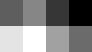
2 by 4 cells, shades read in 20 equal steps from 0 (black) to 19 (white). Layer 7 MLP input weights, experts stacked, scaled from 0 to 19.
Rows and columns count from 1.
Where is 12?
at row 2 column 3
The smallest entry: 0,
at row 1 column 4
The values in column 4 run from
0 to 8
